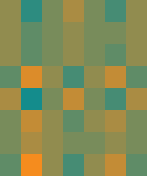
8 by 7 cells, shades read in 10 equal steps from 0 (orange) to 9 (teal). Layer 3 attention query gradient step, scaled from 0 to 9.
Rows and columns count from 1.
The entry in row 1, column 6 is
7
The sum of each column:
37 35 36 38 37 36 37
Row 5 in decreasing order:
9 7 5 5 3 3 2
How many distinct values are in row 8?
5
